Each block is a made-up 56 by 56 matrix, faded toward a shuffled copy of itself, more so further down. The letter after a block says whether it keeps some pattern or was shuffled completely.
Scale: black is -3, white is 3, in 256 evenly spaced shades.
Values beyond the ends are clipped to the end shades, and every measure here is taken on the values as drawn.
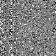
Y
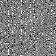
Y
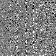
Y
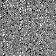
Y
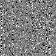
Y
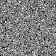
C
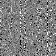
Y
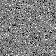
C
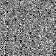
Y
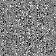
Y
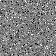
C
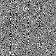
Y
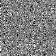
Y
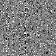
Y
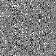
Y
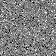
C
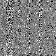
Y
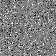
C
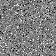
C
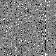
Y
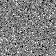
C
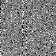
Y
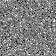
C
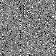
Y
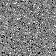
C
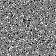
C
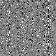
Y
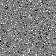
C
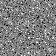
C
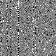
Y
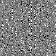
Y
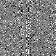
Y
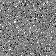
C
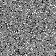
C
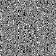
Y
